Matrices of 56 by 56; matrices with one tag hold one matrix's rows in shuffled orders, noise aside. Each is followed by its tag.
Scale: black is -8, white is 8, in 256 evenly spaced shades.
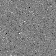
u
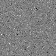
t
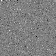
t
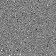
t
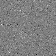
t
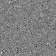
t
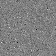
t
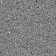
t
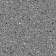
u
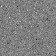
t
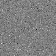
t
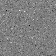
u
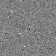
u
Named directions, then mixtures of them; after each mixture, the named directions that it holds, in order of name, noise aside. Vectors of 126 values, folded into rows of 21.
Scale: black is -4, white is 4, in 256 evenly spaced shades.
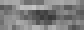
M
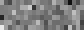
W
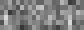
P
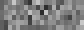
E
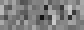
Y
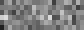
P, W, Y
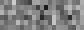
E, Y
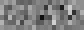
Y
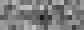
M, W, Y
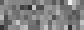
P, W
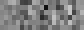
E, P, Y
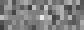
W, Y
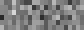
E, W, Y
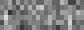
P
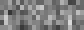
P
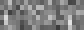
P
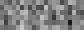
P, Y
